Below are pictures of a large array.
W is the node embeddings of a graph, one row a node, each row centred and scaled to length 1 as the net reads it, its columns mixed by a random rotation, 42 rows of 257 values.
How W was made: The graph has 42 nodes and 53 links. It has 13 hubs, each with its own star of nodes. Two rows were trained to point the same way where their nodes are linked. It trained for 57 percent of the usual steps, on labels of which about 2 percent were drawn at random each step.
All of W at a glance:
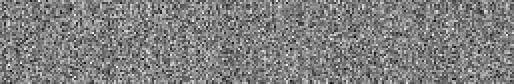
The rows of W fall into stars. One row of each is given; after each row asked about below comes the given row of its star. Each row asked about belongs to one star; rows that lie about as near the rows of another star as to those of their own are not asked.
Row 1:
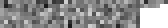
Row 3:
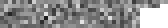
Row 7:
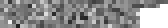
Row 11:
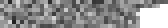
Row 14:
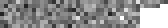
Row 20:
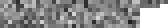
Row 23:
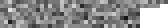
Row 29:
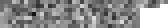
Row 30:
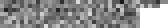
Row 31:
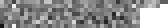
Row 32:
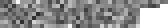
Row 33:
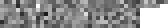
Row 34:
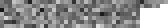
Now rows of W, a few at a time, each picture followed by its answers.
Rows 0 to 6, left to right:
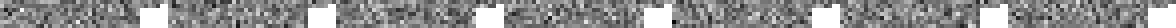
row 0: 30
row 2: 3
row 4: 33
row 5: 1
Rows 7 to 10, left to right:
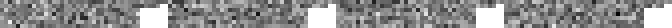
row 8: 3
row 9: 29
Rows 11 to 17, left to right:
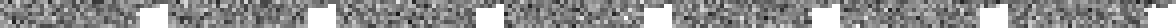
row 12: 11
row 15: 11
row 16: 30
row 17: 3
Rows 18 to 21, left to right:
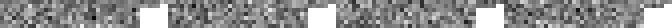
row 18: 34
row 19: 14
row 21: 32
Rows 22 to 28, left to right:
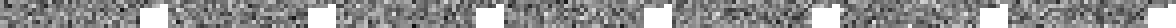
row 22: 1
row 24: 7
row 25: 14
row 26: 31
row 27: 32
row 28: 34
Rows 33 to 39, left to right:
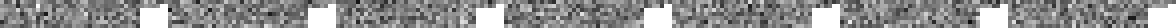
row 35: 29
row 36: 34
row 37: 11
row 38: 20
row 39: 23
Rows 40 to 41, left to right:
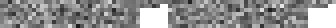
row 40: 7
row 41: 7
